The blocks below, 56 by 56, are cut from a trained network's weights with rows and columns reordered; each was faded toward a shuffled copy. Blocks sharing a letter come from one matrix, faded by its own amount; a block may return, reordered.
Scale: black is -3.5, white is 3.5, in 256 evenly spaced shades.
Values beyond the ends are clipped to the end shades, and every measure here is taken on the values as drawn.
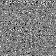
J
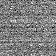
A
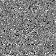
J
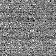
A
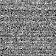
A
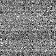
A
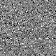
J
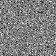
J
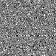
J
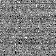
A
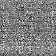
A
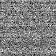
A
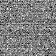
A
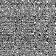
A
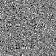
J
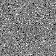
J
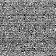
A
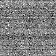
A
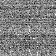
A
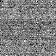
A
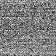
A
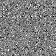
J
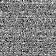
A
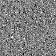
J
